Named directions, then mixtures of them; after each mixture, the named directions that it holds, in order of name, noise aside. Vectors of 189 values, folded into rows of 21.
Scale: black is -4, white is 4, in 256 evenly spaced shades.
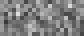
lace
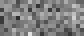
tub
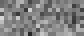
tub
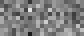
tub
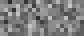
lace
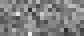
lace, tub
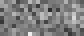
tub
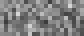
lace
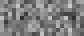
lace, tub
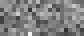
lace, tub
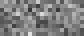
lace, tub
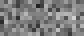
lace, tub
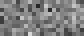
tub
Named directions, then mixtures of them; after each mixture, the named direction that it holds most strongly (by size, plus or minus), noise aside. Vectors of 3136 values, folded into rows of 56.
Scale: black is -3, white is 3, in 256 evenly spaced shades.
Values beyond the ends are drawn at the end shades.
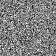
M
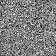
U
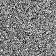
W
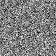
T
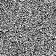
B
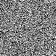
B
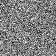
W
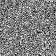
T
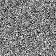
T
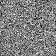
U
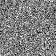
T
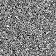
W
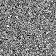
W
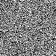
B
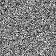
T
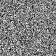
M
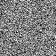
B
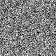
T
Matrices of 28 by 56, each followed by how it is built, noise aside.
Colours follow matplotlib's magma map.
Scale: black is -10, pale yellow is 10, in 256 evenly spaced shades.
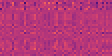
low rank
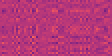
low rank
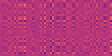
low rank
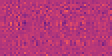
low rank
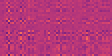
low rank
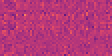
low rank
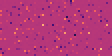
sparse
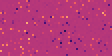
sparse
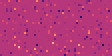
sparse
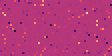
sparse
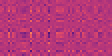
low rank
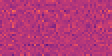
low rank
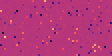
sparse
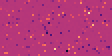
sparse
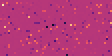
sparse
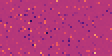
sparse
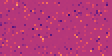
sparse
